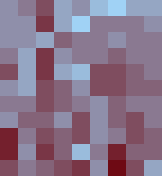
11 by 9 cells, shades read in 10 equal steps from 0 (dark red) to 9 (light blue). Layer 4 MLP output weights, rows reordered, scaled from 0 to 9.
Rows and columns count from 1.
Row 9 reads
1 5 3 4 3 6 5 3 4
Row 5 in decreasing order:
8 7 7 5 4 3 3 3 2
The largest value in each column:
6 7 7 7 9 8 9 7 7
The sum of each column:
48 63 35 56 60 58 44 48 57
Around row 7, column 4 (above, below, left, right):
4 6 3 5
